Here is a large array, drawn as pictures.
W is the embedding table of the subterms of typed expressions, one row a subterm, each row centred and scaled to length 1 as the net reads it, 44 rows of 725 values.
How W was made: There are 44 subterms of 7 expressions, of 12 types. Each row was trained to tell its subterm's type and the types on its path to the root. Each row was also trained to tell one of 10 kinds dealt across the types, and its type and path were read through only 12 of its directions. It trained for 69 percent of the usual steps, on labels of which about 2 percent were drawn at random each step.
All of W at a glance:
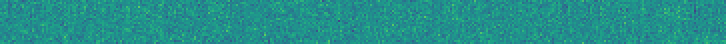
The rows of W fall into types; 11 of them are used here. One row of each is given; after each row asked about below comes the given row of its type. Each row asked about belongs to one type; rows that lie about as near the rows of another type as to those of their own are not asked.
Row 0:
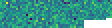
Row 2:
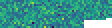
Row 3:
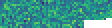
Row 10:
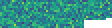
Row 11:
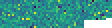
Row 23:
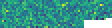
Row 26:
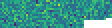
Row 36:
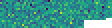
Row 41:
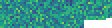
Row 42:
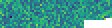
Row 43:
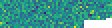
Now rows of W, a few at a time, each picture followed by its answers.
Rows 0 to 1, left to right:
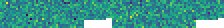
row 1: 41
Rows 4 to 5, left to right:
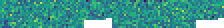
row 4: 42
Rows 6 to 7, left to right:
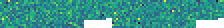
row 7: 43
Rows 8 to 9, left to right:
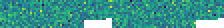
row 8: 11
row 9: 2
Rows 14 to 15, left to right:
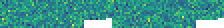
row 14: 43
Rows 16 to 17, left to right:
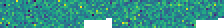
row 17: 43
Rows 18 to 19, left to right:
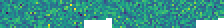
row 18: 2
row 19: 2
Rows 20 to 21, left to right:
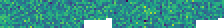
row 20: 41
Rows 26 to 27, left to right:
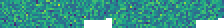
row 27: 41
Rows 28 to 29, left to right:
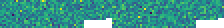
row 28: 23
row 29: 41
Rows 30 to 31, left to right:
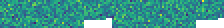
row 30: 23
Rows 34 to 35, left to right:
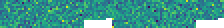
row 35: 42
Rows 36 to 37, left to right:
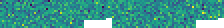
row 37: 36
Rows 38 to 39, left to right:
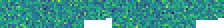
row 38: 11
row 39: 43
